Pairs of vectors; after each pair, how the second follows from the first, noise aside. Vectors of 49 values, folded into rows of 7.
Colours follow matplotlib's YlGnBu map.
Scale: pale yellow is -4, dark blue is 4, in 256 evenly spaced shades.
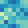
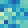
copied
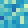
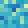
copied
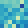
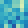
sign-scrambled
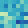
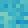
shrunk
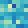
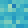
shrunk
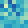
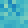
shrunk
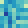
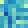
copied
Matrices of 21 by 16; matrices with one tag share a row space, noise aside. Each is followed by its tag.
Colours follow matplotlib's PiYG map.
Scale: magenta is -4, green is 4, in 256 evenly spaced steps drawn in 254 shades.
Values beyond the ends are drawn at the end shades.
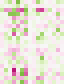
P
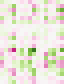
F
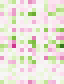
F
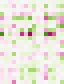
F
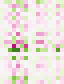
P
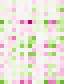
F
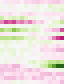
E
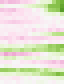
E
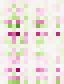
P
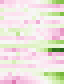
E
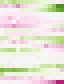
E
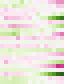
E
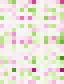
F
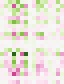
P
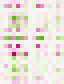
P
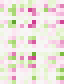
F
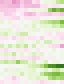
E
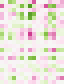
F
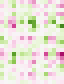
F
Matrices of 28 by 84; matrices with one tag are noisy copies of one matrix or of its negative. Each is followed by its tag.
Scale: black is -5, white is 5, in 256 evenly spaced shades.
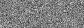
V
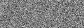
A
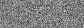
V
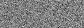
A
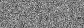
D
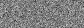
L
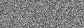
A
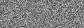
A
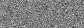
A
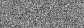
V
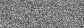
V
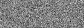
V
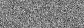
V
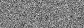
D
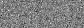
D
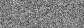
V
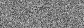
V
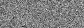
A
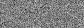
V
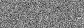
D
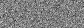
L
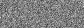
L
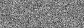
V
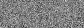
D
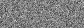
L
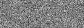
V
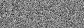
L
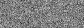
V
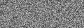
A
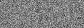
D
